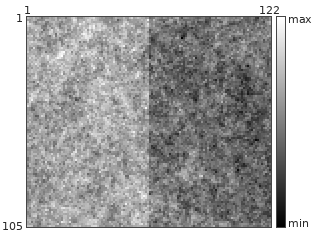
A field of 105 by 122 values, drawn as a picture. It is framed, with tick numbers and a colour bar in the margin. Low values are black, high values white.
Grain: blotchy. Ninth with the highest average: top left. Ninth with the lowest average: middle right. Seam: vertical, 50% of the way across, the left part higher.
